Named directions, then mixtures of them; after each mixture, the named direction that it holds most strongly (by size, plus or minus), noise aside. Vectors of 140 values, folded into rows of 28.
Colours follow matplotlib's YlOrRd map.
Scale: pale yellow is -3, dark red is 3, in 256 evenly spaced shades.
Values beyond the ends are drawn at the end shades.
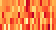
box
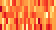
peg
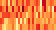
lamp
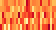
box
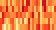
lamp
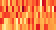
lamp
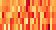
box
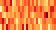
peg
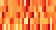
box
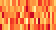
box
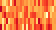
peg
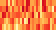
lamp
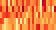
lamp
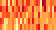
lamp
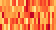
box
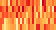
lamp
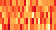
box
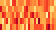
peg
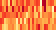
lamp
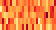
peg
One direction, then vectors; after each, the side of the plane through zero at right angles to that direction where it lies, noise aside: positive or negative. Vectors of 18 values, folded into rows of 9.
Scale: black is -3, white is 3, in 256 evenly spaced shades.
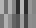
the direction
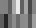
negative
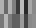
positive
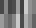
negative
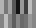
positive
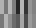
positive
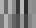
positive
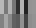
positive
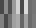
negative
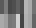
negative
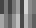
negative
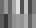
negative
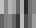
positive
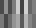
negative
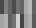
negative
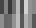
negative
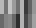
positive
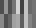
negative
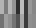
positive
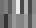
negative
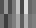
negative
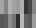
positive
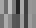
positive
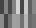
negative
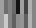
positive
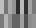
positive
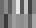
negative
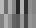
positive
